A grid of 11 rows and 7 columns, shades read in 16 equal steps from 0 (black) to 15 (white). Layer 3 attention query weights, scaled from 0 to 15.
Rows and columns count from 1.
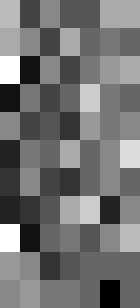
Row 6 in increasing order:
2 6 6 7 8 10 13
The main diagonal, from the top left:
11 8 8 6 9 8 6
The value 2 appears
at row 6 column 1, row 8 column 1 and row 8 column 6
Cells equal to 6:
14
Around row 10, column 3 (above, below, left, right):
6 7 8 5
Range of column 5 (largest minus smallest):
7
